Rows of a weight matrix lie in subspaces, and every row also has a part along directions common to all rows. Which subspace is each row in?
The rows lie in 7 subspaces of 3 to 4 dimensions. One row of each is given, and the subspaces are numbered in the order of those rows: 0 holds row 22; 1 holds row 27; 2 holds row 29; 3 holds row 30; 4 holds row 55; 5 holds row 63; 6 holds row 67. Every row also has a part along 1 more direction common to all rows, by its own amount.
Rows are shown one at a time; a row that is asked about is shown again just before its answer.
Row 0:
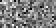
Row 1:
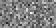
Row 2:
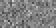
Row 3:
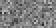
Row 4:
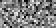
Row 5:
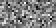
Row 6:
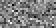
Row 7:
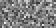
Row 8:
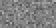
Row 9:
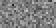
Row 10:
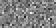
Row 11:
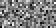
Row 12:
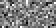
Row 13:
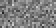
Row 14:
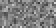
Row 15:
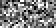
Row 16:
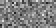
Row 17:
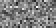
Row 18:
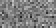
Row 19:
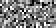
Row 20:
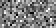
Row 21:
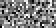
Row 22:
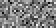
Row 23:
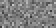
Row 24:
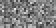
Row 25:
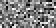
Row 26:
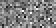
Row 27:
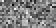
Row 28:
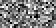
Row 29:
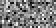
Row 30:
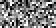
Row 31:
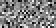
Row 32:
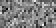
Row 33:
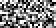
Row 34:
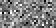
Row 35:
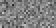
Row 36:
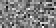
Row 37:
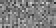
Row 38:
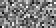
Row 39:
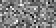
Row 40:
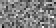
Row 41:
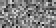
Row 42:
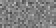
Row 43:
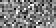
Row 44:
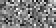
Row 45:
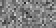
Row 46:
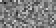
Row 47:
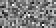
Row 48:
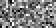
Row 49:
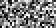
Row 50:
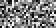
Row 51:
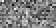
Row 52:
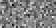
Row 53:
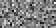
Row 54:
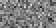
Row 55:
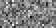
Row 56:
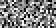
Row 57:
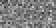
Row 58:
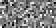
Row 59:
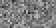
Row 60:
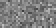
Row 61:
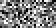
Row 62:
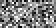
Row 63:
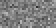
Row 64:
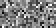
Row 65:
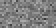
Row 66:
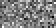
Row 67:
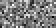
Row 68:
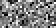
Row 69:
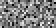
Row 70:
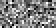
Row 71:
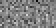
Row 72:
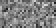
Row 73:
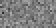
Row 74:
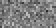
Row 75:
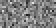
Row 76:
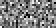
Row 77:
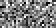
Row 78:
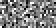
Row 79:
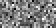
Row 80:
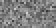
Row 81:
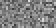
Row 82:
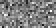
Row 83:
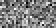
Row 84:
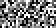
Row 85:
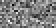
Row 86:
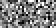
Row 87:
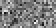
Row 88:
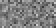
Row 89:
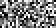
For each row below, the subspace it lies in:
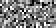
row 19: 0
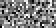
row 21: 3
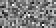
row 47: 4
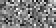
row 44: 5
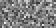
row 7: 6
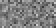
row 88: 0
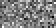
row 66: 4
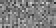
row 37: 2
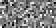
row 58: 6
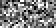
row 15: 4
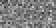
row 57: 3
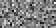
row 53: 1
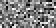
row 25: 4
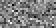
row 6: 1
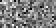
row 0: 6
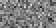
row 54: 3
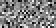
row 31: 6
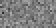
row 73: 2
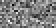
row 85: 1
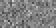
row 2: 4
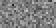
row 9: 5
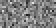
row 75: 6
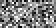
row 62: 2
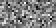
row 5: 1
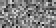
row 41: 4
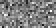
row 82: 3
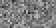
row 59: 4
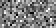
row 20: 5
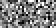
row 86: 3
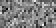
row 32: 0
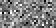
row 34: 0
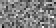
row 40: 4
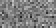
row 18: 3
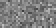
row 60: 5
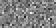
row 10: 5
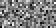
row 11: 1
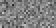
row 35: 6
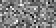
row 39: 0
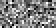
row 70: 4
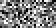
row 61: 5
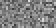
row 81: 4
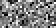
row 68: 3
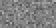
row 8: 5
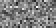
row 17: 5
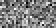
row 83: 1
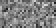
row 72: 0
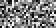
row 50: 2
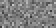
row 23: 3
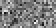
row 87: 0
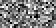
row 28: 4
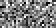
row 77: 1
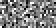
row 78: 6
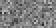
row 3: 0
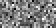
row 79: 5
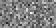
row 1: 5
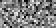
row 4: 6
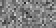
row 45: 1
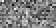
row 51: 1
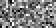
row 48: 2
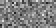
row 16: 2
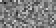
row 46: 6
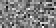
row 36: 4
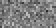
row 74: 1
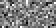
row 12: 3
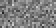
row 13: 2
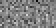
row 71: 2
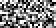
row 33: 3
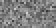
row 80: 1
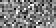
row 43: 6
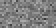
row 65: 1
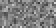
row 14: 0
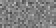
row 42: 2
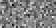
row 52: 6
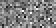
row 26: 5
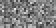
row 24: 6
